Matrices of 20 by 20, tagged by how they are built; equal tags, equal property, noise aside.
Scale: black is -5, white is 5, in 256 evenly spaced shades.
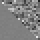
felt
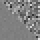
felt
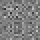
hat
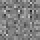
hat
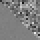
felt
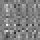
hat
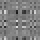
hat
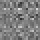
hat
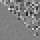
felt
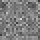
hat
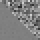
felt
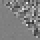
felt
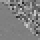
felt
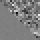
felt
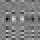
hat
